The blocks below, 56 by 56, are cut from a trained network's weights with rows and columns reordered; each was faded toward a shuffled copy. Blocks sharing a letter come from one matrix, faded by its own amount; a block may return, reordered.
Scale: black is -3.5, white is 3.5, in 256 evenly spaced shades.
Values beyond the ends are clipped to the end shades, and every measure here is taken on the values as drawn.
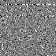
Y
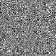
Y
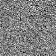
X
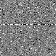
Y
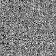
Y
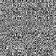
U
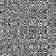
U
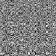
U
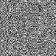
U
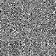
Y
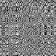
U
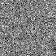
X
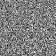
X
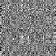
U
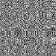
U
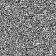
X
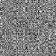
U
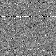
Y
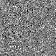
X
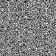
X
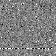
Y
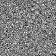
X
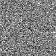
X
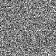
X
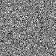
X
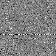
Y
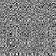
U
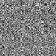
U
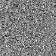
X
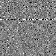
Y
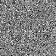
X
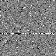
Y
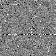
Y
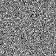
X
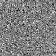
X
